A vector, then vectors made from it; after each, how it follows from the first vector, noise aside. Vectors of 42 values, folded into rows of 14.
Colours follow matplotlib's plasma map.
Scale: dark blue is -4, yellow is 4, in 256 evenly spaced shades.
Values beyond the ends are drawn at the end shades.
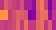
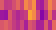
negated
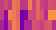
reversed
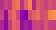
reversed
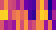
scaled up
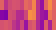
negated
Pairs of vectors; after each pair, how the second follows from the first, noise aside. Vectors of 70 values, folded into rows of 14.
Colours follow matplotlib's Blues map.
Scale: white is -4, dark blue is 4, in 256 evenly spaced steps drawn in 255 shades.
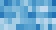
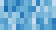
shuffled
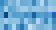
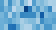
shuffled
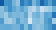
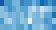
copied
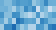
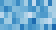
shuffled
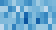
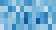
copied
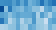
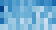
copied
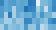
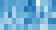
copied
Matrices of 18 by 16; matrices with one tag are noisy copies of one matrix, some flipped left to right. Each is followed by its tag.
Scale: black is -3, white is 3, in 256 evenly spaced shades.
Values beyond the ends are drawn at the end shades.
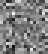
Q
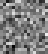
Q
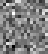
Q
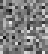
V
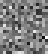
V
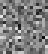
V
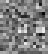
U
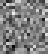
Q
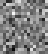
Q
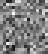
Q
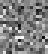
V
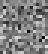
V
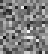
V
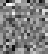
Q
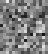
U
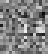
U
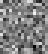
Q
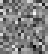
Q
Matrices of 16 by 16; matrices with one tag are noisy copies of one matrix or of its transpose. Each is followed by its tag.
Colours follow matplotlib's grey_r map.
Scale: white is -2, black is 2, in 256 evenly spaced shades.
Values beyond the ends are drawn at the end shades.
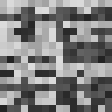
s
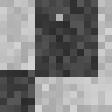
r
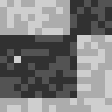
r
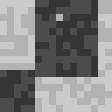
r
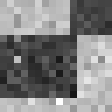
r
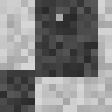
r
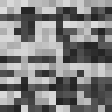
s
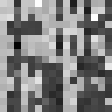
s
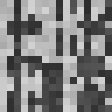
s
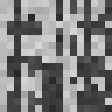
s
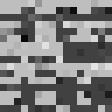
s
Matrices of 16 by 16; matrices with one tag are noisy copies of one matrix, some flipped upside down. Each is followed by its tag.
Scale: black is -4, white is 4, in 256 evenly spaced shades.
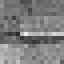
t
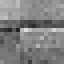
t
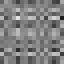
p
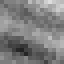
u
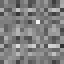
p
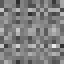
p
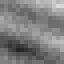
u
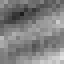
u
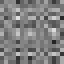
p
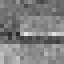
t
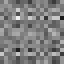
p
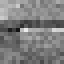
t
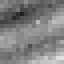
u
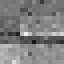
t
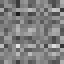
p
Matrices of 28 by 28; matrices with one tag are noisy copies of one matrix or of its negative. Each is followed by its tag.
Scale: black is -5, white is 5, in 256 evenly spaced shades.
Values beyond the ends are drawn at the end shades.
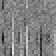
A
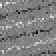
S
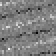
S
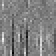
A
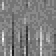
A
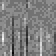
A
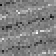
S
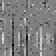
A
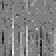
A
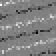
S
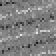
S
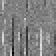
A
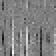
A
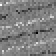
S
